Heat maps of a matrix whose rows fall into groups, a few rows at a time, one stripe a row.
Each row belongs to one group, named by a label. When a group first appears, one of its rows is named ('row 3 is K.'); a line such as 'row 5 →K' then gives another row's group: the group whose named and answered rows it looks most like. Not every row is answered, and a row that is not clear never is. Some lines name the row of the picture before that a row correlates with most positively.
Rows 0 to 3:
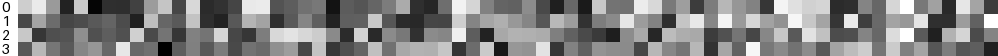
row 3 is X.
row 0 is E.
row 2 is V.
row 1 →E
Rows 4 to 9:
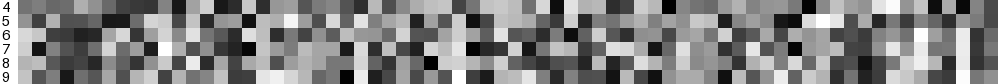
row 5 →V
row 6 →E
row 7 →V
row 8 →E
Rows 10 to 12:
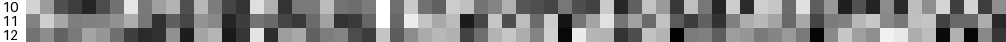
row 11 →X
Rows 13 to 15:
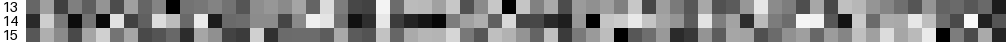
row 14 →E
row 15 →X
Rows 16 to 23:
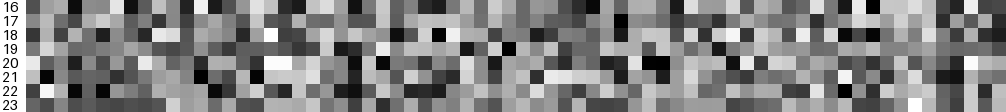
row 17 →X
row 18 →E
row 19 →X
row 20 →V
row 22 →E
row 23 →V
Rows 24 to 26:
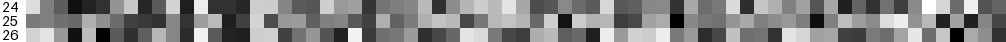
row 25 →X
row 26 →E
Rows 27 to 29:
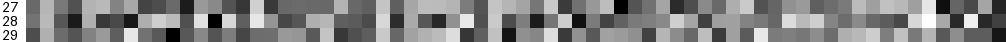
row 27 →X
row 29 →X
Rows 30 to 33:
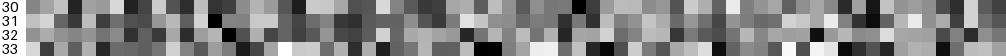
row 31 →E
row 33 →V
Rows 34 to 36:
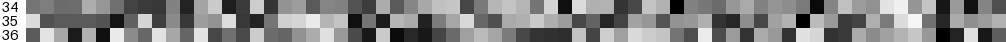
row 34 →X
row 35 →V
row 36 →E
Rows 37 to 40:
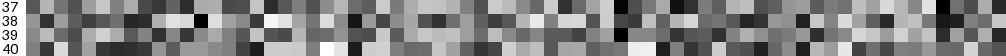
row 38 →V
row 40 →V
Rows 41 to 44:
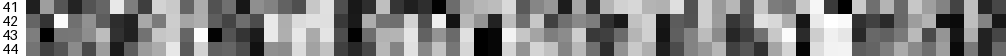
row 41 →E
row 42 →V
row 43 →V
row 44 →V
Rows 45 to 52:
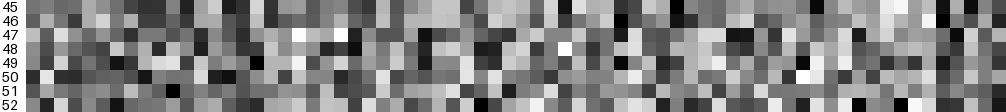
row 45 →X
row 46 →X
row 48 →V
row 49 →V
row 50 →E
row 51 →X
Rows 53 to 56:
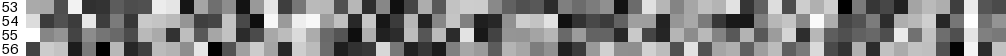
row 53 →E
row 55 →V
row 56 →E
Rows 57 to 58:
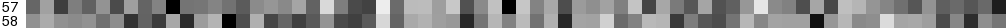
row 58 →X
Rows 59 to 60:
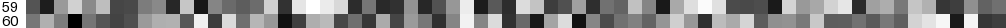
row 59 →V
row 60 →E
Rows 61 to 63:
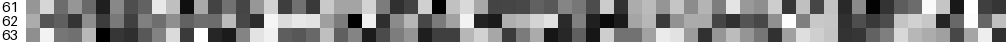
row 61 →E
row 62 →V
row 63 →E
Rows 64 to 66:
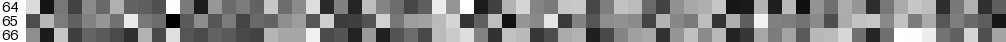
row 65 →X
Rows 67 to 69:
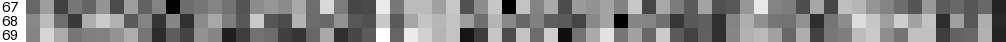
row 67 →X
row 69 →X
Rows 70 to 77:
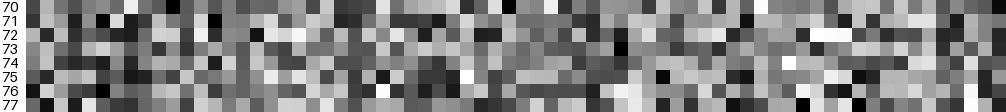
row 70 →X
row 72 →V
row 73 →X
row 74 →E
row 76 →E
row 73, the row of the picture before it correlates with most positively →68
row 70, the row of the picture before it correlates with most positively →67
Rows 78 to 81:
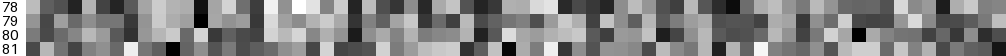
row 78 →V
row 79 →V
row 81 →X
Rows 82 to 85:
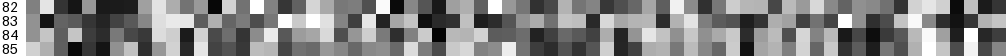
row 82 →E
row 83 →V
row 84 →E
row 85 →E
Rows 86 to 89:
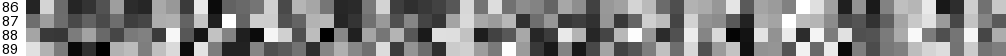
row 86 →E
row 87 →E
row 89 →E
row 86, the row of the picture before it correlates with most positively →84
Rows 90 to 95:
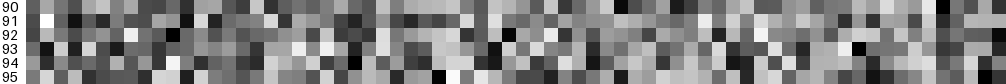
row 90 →X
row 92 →X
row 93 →V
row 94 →V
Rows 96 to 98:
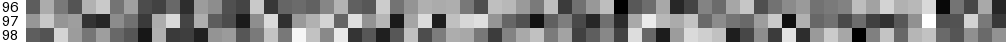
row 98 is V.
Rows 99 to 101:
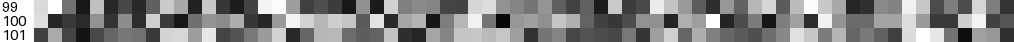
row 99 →E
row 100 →V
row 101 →E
